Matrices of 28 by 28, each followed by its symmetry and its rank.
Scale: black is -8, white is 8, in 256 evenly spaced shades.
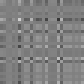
symmetric, rank one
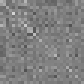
symmetric, rank five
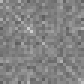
symmetric, rank five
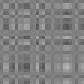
symmetric, rank one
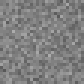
neither, full rank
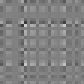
symmetric, rank one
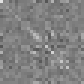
symmetric, rank five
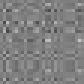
neither, rank two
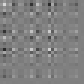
symmetric, rank one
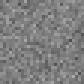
neither, full rank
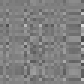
neither, rank two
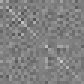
symmetric, rank five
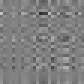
neither, rank two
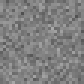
neither, full rank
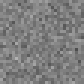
neither, full rank
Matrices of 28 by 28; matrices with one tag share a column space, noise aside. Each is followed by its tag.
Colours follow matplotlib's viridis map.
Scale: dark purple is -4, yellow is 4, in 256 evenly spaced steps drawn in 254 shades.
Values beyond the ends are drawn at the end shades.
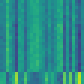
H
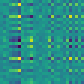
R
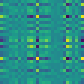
R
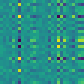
R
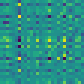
R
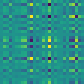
R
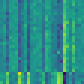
H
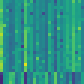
H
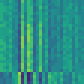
H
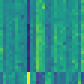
H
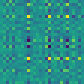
R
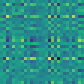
R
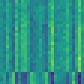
H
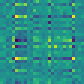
R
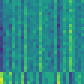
H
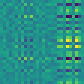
R
